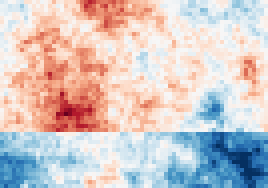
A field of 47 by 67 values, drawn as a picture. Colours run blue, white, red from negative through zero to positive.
The bottom right is the ninth with the lowest average. The middle left is the ninth with the highest average. A horizontal seam about 70% of the way down splits the table, and the top part is higher.
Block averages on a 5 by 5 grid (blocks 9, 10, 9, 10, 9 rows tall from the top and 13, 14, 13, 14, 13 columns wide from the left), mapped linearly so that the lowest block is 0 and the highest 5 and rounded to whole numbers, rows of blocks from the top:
34433 / 44334 / 45433 / 34321 / 13310
